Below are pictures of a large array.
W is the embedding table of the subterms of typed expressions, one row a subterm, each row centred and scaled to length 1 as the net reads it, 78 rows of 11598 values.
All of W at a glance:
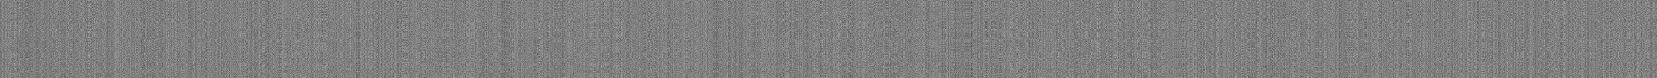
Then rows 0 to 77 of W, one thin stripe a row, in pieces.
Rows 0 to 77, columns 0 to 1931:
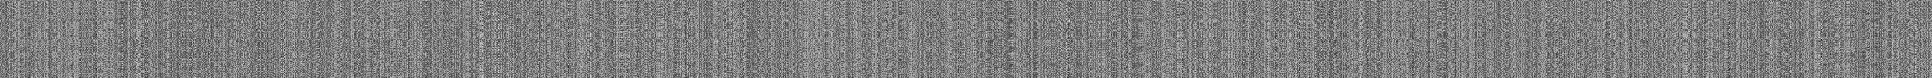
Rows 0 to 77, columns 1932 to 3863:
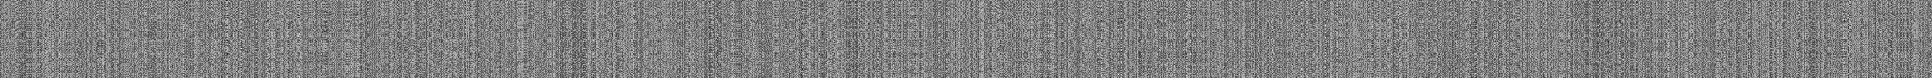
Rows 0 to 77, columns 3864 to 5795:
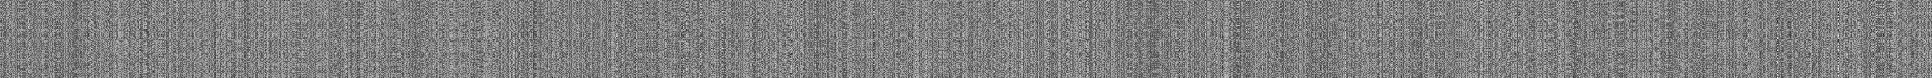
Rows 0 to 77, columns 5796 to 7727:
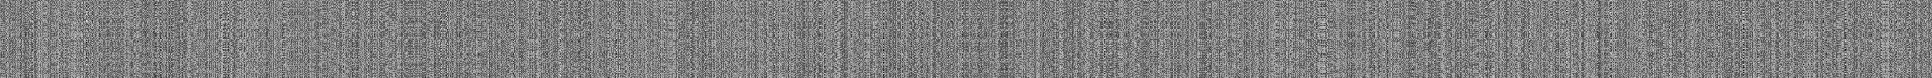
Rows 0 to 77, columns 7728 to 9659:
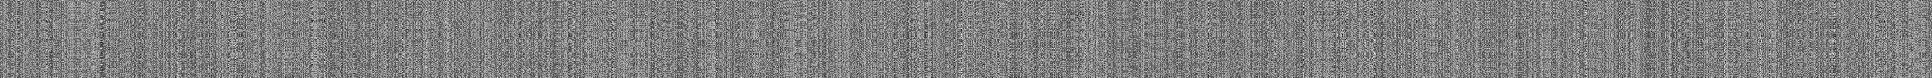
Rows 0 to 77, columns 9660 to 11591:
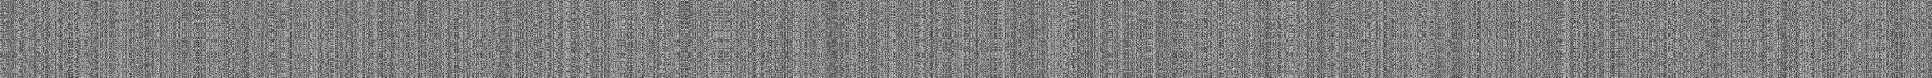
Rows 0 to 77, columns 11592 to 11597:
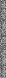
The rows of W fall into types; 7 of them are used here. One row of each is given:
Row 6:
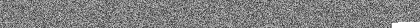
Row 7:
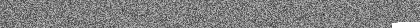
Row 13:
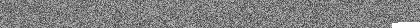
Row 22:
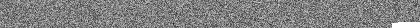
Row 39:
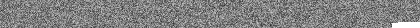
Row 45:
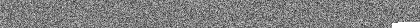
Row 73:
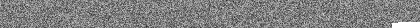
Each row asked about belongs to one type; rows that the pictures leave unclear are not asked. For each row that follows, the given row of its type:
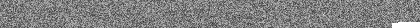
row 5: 73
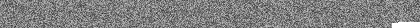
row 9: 6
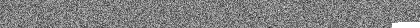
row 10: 39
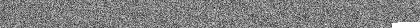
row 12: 39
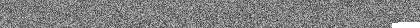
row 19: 13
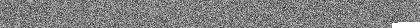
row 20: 13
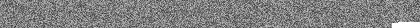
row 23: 6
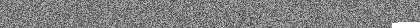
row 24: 22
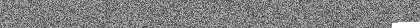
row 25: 6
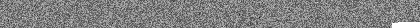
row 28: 22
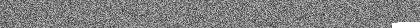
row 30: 7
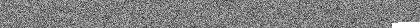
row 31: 73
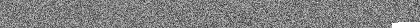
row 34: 22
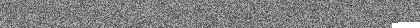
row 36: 13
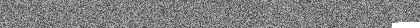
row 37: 6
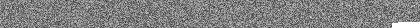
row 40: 45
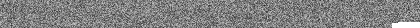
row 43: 13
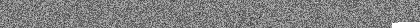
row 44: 22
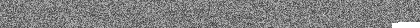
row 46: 73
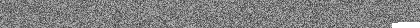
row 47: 13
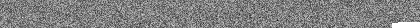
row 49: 13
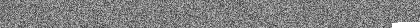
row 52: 39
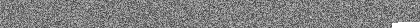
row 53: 45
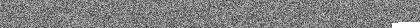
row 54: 73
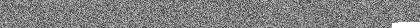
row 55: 6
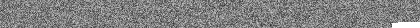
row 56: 39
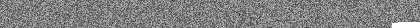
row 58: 22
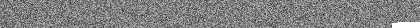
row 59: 7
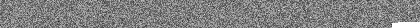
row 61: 39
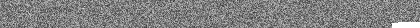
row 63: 73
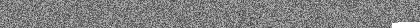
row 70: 22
